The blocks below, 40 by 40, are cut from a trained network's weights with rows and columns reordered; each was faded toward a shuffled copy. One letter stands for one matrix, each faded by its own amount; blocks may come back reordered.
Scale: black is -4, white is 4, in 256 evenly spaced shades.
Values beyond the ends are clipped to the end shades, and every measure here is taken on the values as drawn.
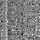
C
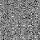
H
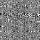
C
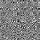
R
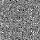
H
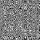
R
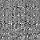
C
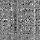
C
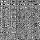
C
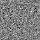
H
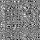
C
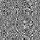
R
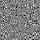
R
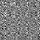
R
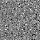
H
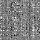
C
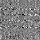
C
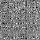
C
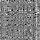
C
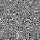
R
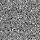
H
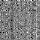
C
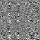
R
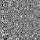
R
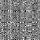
C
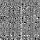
C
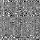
C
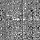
C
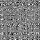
C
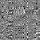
R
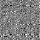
C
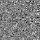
H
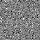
H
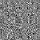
R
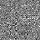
H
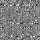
C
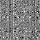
C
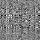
C
